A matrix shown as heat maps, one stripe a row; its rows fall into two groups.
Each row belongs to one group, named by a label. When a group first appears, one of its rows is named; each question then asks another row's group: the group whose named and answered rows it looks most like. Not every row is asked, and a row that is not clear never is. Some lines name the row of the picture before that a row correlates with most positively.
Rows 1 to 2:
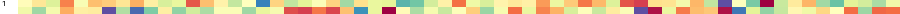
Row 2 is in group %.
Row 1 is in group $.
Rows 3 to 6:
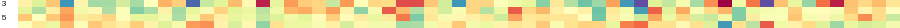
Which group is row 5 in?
%
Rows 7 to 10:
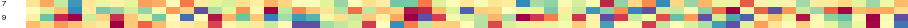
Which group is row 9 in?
%
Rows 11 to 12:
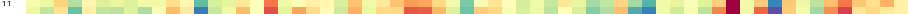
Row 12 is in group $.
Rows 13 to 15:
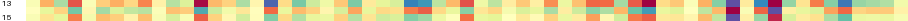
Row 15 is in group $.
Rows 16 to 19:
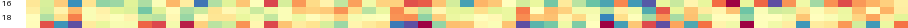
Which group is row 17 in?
%
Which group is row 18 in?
%
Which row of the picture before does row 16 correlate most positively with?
14
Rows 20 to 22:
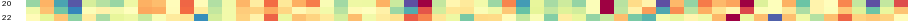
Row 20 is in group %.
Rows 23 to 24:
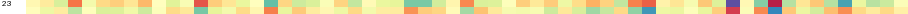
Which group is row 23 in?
$
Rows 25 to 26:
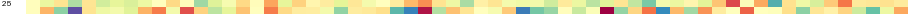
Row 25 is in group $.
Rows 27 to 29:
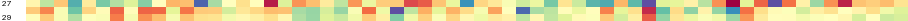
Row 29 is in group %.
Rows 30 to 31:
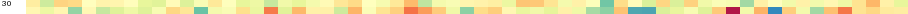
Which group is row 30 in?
%
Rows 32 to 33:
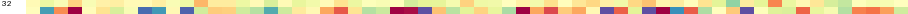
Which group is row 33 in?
%
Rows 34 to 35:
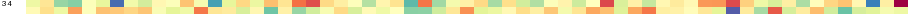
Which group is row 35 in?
$
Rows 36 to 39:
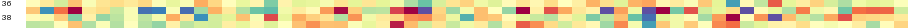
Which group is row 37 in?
%
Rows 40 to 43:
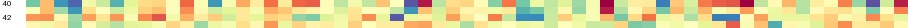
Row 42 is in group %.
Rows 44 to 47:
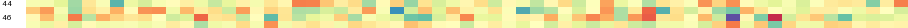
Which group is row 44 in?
%
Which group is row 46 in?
$
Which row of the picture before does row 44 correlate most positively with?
40
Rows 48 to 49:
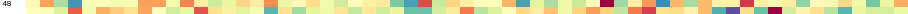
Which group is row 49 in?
$
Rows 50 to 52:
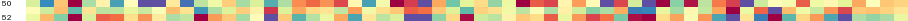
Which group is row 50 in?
%
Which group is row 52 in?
$
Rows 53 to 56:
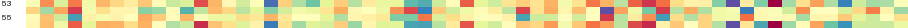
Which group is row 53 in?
$
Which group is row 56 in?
$
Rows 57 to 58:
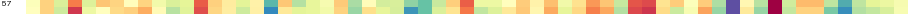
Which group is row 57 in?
$
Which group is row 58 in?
$
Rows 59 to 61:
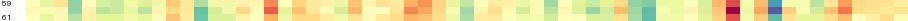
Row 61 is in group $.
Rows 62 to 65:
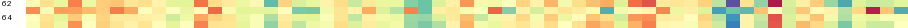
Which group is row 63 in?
%
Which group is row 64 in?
$
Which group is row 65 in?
$
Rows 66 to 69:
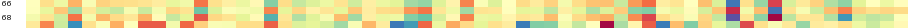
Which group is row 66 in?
$
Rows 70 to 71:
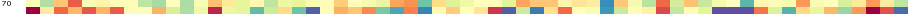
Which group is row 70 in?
%
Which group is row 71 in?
%
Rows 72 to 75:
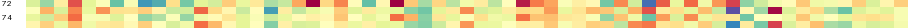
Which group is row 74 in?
%
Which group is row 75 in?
$
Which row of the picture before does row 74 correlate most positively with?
70
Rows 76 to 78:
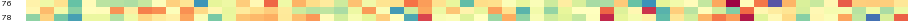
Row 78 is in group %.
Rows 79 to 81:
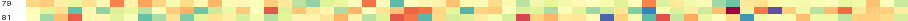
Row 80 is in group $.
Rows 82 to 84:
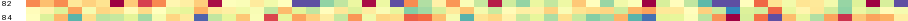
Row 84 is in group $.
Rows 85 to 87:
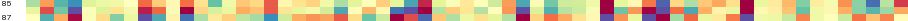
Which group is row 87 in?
%
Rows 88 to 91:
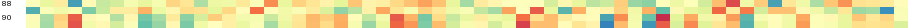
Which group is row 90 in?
%
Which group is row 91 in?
%
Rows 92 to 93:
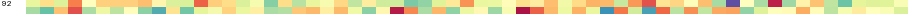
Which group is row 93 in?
%
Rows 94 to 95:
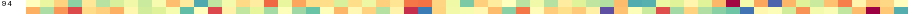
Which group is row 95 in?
%
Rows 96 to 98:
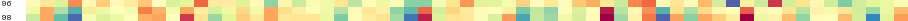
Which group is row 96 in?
$
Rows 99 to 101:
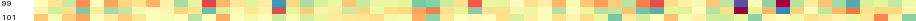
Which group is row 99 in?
$
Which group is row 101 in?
%
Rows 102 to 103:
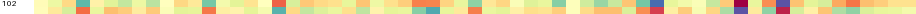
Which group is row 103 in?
$
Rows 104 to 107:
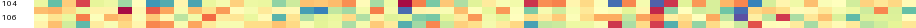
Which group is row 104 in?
%
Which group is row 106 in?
$
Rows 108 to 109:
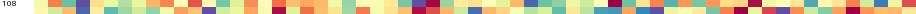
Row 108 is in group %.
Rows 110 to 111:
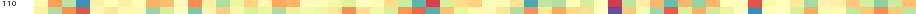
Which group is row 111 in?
%
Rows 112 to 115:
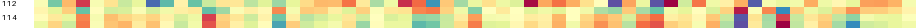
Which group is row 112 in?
%
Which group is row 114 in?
$
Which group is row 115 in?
$
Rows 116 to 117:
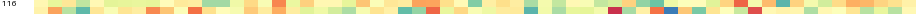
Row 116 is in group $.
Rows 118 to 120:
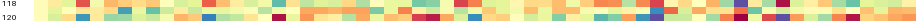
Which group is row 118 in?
$
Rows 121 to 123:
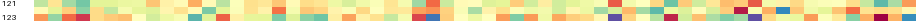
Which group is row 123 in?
%
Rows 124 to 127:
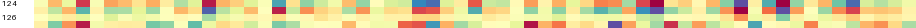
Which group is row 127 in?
%
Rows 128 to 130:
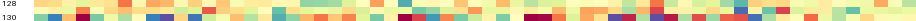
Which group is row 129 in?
$
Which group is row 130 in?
%
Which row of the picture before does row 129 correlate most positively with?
124
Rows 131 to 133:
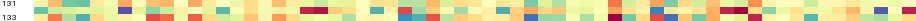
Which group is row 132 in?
%
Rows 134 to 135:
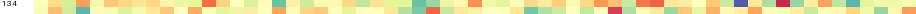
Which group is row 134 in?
$
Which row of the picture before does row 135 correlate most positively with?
133
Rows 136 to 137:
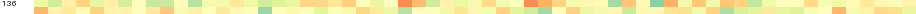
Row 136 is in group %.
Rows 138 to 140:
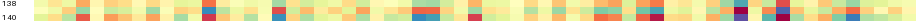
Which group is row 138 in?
$
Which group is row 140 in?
$
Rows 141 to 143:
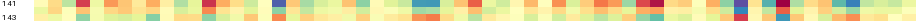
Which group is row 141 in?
$
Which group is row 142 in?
$
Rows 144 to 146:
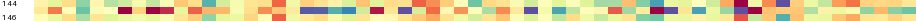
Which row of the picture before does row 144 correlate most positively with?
143
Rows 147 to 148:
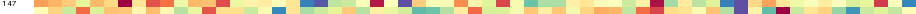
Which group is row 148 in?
$
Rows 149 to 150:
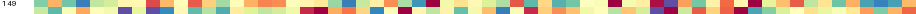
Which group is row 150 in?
%
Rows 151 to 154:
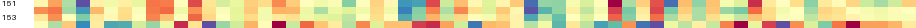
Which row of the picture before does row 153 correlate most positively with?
149
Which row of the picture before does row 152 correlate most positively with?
149
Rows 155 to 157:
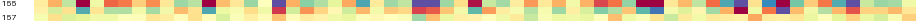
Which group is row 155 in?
$
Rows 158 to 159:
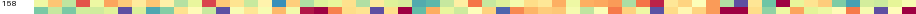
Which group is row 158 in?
$
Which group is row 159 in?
%
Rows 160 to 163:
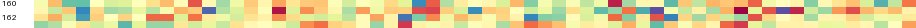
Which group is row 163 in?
%
